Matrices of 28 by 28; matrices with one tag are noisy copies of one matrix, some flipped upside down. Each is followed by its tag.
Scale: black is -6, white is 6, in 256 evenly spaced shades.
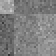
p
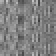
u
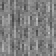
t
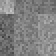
p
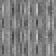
t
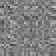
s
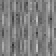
t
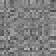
s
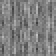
t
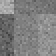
p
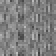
u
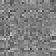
s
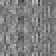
u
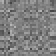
s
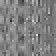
u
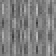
t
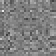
s
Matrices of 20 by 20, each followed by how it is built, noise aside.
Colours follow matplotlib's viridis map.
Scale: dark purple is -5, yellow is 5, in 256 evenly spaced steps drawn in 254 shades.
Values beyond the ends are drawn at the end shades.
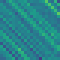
Toeplitz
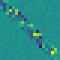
banded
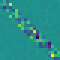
banded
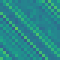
Toeplitz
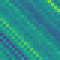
Toeplitz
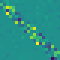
banded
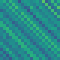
Toeplitz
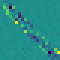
banded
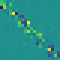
banded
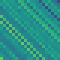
Toeplitz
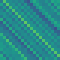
Toeplitz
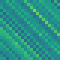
Toeplitz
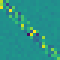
banded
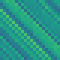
Toeplitz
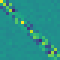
banded
